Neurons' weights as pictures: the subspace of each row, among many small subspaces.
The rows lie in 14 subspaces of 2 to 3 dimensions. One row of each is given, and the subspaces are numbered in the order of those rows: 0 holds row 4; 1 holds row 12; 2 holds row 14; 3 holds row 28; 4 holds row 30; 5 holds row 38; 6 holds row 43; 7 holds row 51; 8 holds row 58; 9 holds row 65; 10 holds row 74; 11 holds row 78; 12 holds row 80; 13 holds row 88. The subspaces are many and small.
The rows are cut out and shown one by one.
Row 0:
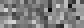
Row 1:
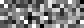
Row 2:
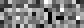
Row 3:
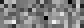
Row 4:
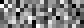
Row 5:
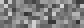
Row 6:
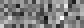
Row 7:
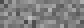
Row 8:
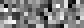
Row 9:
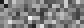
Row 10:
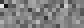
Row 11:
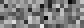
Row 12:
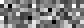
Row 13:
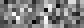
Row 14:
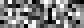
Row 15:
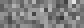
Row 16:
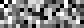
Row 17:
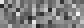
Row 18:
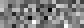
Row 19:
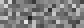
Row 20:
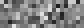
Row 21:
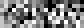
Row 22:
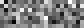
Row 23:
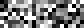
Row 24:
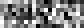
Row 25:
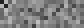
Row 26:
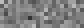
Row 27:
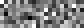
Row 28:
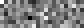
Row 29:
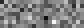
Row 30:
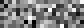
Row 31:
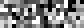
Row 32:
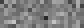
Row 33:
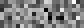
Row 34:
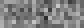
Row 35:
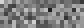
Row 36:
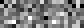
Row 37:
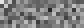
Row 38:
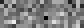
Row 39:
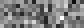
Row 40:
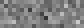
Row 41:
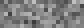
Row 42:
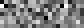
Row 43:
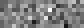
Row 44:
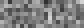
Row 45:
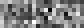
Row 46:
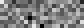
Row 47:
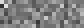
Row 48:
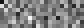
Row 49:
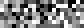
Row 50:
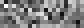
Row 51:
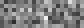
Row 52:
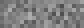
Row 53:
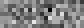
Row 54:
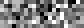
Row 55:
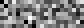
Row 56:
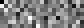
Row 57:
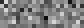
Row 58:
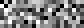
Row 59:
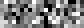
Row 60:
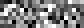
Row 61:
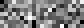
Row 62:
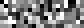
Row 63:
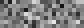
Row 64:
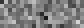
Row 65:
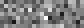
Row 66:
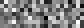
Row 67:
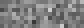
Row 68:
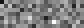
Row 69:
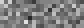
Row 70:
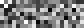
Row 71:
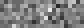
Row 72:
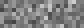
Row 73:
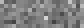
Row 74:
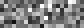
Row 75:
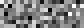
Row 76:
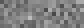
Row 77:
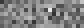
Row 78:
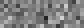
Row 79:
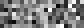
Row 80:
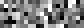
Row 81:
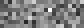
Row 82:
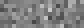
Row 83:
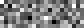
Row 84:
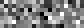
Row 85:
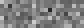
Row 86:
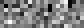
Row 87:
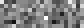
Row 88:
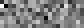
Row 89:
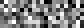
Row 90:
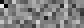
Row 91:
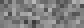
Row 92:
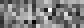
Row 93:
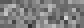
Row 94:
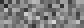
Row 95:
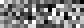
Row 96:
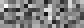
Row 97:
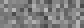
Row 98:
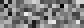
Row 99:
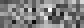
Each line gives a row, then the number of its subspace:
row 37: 8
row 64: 3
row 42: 13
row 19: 12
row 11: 10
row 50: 8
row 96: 2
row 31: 4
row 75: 5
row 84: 9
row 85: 1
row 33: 2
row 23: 10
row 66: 0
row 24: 7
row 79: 12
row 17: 0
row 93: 13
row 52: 3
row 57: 7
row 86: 2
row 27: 3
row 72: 10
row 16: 8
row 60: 13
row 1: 10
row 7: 4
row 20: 6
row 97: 0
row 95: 9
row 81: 12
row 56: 0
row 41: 11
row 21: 3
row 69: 12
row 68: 1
